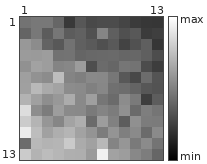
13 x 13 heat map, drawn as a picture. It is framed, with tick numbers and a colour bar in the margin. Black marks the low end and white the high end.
No regular stripes run through it. The halves do not mirror each other. The top right is the ninth with the lowest average. There is an overall slope up to the bottom left.
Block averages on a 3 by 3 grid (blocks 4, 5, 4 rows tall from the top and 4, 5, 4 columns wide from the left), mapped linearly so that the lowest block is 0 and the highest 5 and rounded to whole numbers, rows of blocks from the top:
210
431
543
